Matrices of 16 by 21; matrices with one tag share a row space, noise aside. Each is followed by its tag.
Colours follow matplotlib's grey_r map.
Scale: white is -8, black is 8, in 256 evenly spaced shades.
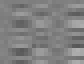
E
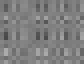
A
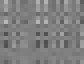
A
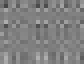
A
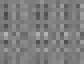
A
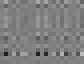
A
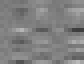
E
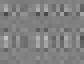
A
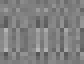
A
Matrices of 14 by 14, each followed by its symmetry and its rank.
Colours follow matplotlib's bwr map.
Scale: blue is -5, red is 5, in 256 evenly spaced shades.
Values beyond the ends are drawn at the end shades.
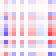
neither, rank one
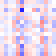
neither, rank two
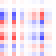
neither, rank one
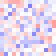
neither, full rank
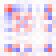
symmetric, rank two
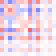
symmetric, rank two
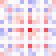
symmetric, rank two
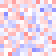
neither, full rank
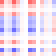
neither, rank one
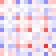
symmetric, rank two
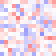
neither, full rank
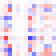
neither, rank two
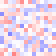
neither, full rank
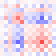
symmetric, rank two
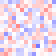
neither, full rank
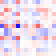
neither, rank two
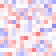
neither, full rank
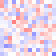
neither, full rank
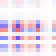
neither, rank one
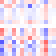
neither, rank two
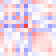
symmetric, rank two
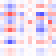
neither, rank two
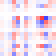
neither, rank two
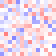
neither, full rank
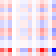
neither, rank one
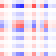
neither, rank one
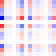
neither, rank one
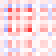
symmetric, rank two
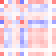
symmetric, rank two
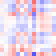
neither, rank two
